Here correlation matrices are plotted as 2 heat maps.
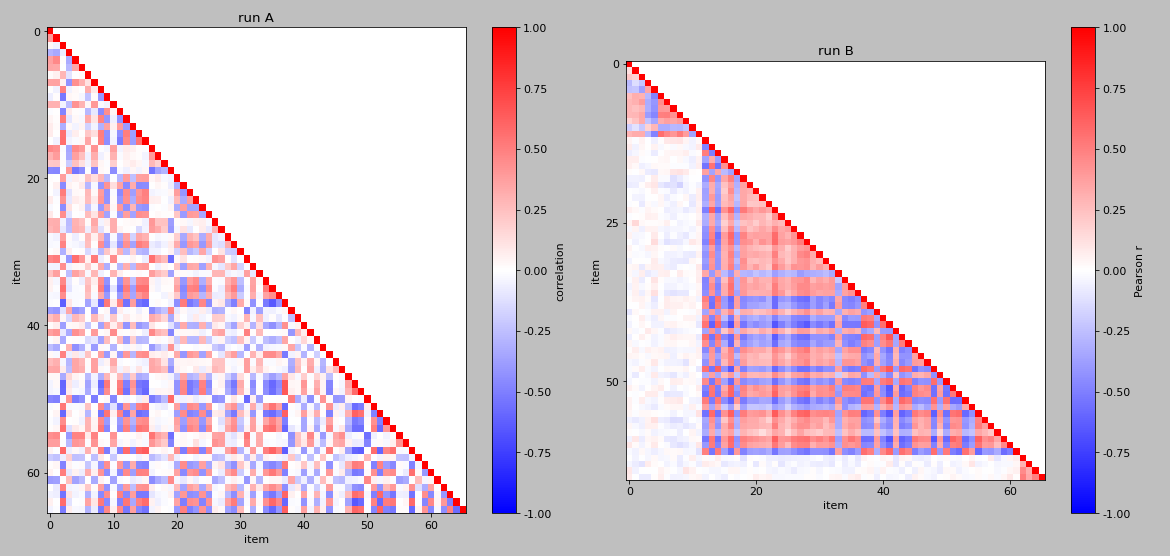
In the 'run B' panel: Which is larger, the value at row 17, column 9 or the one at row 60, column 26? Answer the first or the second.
the second
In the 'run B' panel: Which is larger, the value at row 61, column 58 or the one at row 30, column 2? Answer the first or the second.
the second
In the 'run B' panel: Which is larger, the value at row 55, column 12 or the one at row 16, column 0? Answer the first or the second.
the second
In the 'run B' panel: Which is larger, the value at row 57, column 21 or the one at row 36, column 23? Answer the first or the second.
the second
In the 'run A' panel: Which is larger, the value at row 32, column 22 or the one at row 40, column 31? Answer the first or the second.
the first
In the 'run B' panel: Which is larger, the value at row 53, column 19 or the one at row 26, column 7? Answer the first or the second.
the second
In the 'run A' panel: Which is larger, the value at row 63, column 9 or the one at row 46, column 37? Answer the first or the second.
the first
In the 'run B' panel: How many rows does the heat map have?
66
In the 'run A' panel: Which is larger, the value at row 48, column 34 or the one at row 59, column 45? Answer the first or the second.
the second
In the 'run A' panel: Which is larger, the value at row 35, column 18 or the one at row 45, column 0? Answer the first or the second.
the second
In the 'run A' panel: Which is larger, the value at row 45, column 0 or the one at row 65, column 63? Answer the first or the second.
the second
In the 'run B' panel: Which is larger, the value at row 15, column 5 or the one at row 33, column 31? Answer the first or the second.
the first
